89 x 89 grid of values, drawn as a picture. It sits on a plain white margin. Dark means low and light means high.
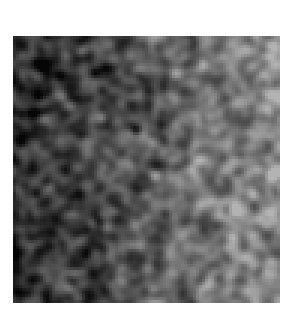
There are no regular stripes. No row or column stands out. There is an overall slope up to the right. The field is mottled with small blotches.
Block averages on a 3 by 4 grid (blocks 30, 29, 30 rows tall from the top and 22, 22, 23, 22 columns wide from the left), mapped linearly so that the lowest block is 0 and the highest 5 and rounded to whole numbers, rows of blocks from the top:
0 1 3 5 / 0 2 4 5 / 0 1 3 5
